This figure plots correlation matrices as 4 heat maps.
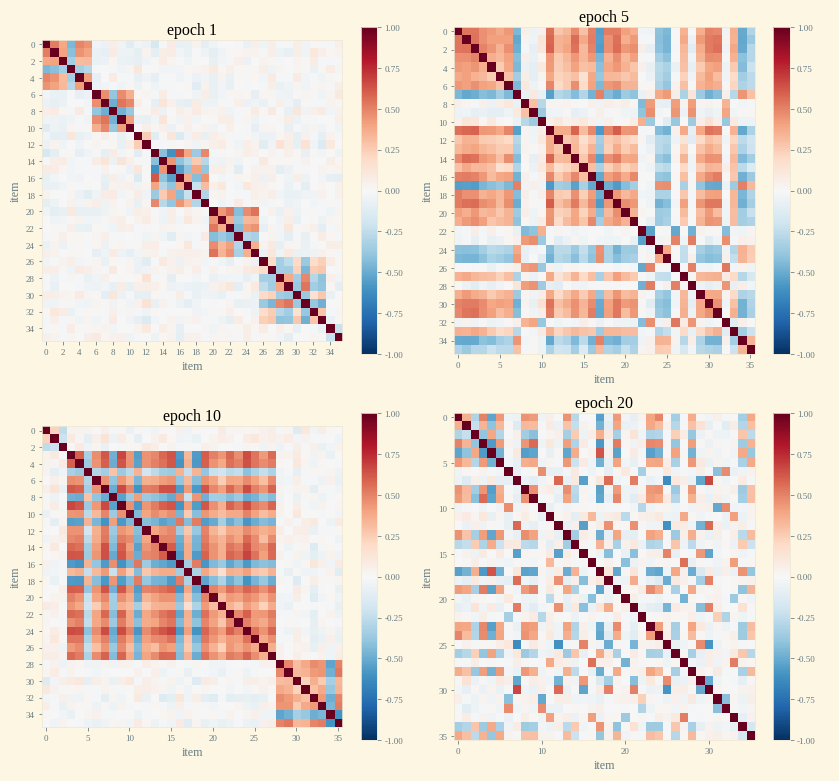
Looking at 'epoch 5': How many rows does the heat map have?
36
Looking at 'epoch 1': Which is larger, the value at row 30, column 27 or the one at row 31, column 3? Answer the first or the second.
the first
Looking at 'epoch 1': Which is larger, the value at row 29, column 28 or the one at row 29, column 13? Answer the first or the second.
the first
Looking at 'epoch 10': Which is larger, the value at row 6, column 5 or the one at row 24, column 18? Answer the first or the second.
the first
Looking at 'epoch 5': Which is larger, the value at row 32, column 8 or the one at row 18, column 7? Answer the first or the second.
the first
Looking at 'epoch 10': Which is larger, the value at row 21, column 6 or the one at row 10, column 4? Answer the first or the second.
the second
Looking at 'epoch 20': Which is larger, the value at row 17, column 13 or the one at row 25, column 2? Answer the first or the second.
the second
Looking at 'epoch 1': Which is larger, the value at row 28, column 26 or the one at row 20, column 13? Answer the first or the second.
the second
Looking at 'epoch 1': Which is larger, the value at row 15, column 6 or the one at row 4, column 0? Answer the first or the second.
the second
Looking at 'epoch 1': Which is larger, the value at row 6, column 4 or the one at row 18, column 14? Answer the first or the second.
the second
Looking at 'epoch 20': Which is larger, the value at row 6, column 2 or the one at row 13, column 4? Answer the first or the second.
the first
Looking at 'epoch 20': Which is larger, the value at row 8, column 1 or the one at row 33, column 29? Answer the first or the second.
the first
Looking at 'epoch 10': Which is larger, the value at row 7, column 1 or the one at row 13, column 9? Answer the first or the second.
the second
